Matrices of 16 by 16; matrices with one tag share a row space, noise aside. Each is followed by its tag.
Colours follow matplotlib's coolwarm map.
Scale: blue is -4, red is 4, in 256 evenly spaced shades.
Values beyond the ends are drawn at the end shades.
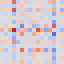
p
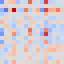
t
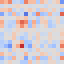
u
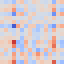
p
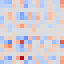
u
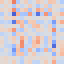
p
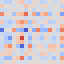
u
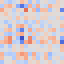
u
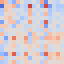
t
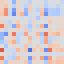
t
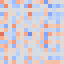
t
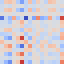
u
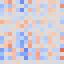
u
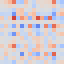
p
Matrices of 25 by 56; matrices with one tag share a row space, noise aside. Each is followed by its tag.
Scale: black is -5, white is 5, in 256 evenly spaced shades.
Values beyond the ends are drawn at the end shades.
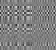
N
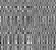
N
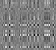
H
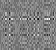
H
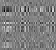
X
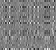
H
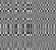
N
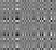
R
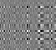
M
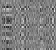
X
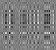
H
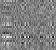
X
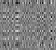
R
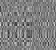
N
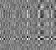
M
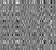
R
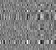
M
